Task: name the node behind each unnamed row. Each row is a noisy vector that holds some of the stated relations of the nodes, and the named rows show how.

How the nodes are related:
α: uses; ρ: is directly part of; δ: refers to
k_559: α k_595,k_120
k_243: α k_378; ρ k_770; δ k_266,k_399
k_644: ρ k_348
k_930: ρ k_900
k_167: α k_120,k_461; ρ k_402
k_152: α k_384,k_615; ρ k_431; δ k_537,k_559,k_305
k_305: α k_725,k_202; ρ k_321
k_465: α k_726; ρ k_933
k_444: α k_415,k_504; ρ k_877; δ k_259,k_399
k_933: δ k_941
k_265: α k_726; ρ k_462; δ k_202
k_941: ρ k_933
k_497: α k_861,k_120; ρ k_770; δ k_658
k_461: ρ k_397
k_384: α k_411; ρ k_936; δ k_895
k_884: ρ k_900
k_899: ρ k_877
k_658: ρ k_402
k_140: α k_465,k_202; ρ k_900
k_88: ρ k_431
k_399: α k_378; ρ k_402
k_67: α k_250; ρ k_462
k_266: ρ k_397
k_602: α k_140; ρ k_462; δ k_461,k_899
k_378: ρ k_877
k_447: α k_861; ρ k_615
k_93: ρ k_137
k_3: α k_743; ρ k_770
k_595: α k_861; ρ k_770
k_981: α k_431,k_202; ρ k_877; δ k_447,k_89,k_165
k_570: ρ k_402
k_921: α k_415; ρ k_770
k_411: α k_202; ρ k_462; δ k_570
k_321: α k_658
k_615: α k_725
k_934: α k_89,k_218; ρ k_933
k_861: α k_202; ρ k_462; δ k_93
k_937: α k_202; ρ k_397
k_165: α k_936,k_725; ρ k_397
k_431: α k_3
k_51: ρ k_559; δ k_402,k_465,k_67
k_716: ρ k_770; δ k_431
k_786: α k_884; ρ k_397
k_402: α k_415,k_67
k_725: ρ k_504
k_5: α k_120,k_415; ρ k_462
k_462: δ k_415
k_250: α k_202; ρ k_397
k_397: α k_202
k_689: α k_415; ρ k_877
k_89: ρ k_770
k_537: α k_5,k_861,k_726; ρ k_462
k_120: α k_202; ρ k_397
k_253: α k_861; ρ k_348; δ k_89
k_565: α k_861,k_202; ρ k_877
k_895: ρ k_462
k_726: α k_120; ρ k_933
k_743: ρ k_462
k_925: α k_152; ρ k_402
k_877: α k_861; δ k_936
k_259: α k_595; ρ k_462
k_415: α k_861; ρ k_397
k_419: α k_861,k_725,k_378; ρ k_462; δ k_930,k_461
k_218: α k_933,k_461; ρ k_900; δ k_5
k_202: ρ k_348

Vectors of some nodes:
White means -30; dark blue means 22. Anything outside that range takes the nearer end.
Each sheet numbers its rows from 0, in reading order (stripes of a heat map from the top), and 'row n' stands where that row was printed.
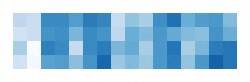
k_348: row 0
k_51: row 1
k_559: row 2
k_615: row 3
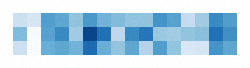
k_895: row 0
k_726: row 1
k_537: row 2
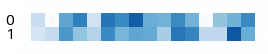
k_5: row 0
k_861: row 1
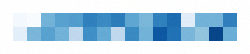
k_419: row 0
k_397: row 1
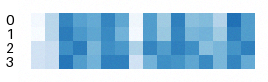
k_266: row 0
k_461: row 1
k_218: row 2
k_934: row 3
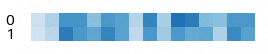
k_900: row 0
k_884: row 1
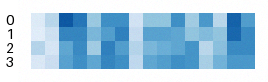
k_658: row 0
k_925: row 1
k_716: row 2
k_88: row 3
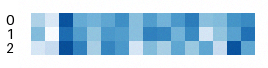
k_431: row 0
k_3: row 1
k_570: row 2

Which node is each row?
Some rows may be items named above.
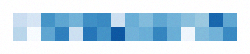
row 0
k_384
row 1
k_5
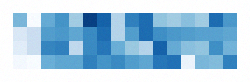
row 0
k_726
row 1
k_941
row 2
k_402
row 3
k_419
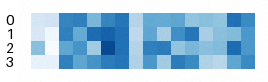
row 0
k_925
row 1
k_253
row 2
k_726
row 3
k_447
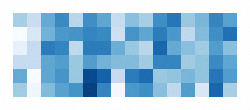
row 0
k_770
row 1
k_165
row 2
k_402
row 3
k_462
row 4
k_726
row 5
k_465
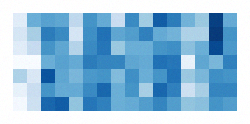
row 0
k_397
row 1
k_981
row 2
k_305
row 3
k_419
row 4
k_431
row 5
k_877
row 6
k_399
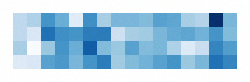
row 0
k_411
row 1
k_644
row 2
k_265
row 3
k_725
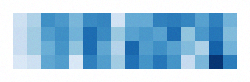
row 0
k_933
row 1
k_202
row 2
k_140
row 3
k_120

